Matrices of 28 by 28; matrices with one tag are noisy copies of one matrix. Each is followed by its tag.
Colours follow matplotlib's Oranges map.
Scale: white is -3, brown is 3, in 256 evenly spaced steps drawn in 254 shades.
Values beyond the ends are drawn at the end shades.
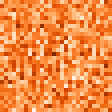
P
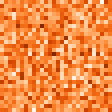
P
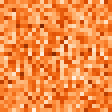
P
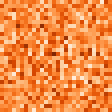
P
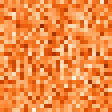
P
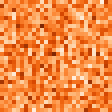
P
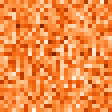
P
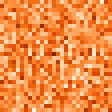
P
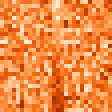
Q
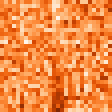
Q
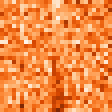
Q
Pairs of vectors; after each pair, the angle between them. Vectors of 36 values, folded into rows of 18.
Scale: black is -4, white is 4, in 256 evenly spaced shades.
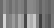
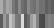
partly aligned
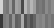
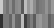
nearly parallel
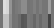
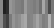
nearly opposite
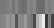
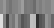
partly opposed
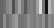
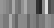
nearly opposite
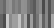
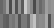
orthogonal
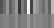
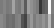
orthogonal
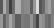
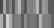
partly aligned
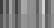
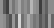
orthogonal
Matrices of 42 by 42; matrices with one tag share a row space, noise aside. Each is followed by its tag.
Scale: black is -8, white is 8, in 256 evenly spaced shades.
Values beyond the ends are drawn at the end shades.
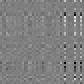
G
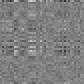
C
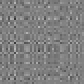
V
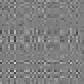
V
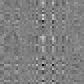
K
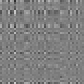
V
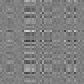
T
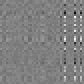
G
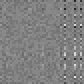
G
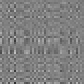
V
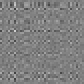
V
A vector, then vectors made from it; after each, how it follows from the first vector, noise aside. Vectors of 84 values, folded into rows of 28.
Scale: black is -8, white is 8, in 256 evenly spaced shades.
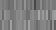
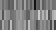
scaled up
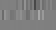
partly zeroed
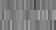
copied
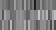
scaled up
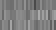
copied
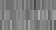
copied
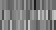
scaled up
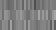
copied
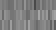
copied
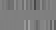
partly zeroed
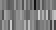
scaled up
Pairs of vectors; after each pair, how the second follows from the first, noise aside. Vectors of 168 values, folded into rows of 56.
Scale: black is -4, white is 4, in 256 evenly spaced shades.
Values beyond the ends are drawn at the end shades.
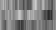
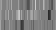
partly zeroed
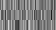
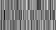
reversed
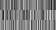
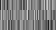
wrapped around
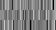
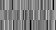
copied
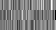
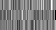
copied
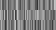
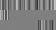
partly zeroed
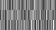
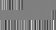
partly zeroed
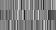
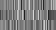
copied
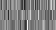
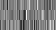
wrapped around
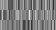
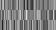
reversed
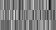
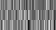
wrapped around
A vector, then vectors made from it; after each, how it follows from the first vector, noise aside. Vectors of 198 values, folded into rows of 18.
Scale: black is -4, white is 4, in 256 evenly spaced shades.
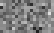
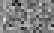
reversed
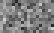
reversed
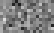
reversed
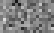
reversed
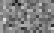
reversed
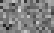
wrapped around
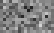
wrapped around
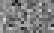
reversed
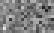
wrapped around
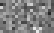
negated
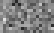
reversed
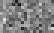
reversed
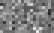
negated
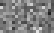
negated
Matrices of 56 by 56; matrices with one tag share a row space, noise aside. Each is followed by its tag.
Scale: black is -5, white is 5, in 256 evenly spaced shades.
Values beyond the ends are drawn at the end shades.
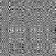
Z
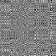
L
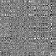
L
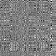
L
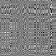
L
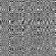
Z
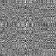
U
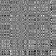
L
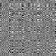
Z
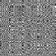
Z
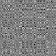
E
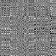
L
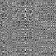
U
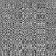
E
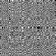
Z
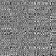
L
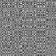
E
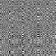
Z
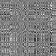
L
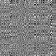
L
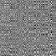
L
